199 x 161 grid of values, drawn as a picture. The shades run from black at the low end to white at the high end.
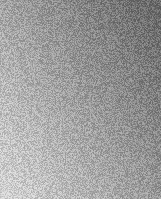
Grain: fine. Histogram: bell-shaped. Stripes: none. Slope: up to the bottom left. Mirror symmetry: none. Ninth with the highest average: bottom left. Ninth with the lowest average: top right.
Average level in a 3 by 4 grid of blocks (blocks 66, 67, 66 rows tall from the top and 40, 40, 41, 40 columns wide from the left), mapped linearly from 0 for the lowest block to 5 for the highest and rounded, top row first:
3 2 1 0 / 4 3 2 1 / 5 4 3 2
